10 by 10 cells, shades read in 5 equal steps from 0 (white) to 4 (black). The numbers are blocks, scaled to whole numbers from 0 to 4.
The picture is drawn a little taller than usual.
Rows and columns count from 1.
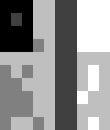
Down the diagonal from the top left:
4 3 4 2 1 3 3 0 1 1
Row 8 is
2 2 2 1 1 3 3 0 1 1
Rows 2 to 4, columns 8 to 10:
0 0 0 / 0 0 0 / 0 0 0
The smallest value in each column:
1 1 1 1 1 3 3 0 0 0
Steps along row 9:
same same down same up same down same same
